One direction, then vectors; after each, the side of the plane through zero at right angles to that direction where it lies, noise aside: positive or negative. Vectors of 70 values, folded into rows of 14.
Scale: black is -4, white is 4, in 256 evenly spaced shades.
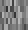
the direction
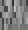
positive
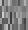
positive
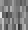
negative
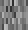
positive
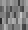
positive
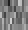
negative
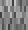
positive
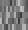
negative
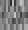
negative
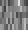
negative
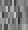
negative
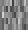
positive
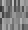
negative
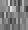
negative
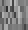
positive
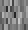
positive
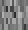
positive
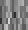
positive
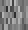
positive
